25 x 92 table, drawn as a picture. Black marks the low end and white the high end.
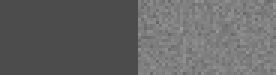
It is made of 1 by 2 panels. Panel 1,1: low, flat. Panel 1,2: middling, fine-grained, faint in contrast.
